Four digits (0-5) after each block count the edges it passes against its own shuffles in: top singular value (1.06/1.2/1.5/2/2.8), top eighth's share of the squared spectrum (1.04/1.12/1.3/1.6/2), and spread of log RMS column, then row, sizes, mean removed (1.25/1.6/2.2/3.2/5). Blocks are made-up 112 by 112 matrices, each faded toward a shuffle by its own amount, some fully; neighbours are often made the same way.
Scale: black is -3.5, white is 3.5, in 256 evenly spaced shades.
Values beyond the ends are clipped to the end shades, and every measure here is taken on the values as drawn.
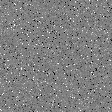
0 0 0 0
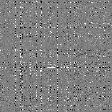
3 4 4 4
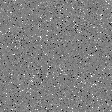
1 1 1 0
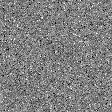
0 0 0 0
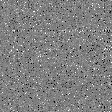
3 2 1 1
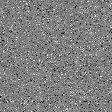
2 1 0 0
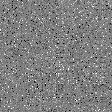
3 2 1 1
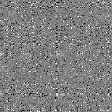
4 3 2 2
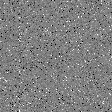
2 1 0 0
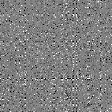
4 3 2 2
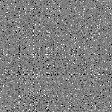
4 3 2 2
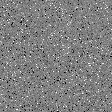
1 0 0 0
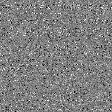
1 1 0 3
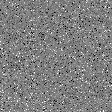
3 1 0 0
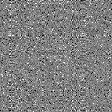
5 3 2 2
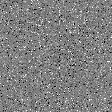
3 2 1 0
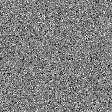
0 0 0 2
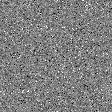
0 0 0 0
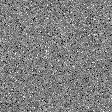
0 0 0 0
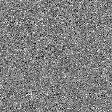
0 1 0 2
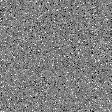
1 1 2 0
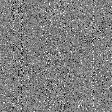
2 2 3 0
